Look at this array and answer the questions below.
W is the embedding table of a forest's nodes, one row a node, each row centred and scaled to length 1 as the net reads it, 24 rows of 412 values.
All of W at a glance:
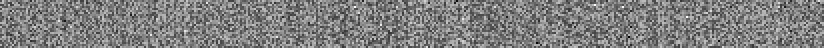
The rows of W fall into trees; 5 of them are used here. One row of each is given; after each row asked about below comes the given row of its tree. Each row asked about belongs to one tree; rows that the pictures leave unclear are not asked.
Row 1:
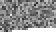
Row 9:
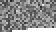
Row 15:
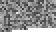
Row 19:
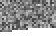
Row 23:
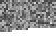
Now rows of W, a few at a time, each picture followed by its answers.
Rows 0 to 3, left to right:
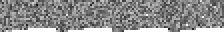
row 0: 15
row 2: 9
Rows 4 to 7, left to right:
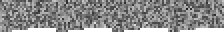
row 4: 15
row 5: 19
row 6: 23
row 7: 15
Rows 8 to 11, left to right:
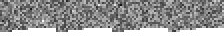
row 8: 9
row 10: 23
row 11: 1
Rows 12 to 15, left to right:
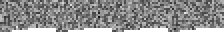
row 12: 15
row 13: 19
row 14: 23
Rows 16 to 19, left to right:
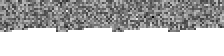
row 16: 1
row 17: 9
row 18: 15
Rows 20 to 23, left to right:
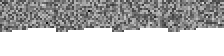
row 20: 9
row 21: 9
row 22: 19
